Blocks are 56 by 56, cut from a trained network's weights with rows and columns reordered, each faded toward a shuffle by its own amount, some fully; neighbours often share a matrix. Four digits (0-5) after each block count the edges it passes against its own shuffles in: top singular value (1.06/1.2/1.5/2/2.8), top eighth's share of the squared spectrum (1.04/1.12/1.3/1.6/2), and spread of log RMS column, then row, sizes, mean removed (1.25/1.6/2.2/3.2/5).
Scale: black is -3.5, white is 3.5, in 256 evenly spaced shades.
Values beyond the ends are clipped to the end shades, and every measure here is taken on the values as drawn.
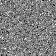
0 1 0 0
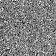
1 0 0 0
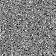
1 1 0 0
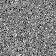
0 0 0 0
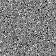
1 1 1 0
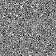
2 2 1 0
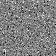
0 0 0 0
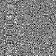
3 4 2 2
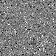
0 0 0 0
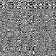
3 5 2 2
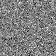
1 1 0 0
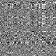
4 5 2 3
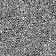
0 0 0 0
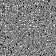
1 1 0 0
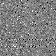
2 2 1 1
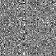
3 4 2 2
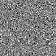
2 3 1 1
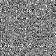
2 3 1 2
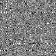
3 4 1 2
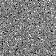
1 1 0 0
